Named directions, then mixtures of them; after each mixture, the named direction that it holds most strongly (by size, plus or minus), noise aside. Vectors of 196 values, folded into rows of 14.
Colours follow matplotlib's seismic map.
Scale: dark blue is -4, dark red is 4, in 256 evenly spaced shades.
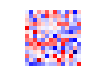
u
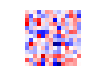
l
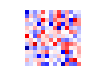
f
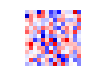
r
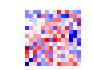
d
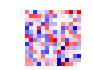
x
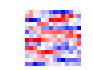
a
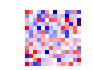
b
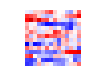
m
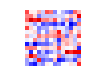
m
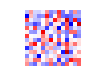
f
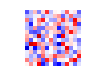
l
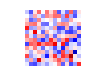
u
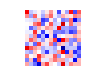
f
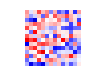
u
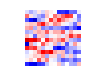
a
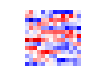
a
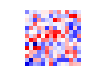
d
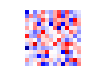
f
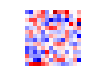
b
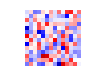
x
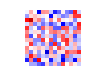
r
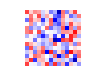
d
